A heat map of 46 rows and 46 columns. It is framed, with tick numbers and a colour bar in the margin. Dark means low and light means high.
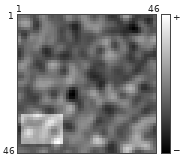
Roughest part: bottom left. Odd patch: higher, in the bottom left. Ninth with the highest average: bottom left. Grain: blotchy. Ninth with the lowest average: top right.
